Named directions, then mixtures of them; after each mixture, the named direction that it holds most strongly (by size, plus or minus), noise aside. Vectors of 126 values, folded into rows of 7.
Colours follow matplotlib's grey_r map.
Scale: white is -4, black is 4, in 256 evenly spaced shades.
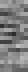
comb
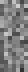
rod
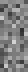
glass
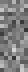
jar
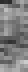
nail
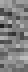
comb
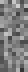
rod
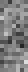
nail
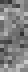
nail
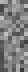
rod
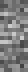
comb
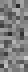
glass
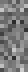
jar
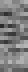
comb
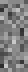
glass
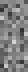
glass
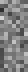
glass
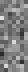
glass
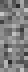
rod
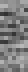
comb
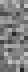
rod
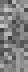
rod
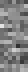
comb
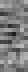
comb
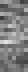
comb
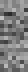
comb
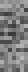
comb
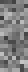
jar
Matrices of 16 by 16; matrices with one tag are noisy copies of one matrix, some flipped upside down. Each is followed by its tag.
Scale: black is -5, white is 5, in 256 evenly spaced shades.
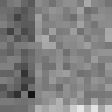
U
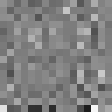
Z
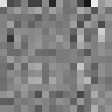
Z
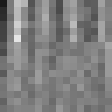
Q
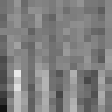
Q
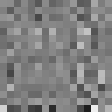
Z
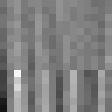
Q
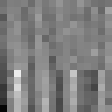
Q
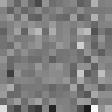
Z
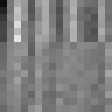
Q
